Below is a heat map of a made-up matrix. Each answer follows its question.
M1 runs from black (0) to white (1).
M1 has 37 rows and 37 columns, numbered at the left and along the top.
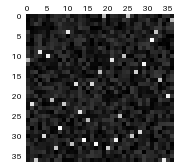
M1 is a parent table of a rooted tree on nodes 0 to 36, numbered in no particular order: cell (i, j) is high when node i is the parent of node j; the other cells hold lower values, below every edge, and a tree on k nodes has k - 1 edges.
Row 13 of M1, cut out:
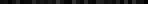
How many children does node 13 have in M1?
0
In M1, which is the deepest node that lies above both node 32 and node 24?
4
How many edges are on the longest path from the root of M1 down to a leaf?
10
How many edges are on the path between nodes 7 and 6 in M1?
7
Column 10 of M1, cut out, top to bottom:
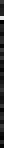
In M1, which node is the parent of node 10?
4
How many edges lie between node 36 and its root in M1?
9
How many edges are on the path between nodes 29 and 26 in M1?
6
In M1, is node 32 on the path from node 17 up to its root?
yes
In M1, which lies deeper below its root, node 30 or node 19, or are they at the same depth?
node 19
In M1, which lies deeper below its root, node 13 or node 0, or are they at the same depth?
the same depth
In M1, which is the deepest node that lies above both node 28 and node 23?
32
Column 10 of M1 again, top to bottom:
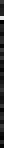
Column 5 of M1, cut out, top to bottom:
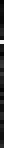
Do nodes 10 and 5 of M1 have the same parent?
no
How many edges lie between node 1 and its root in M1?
8
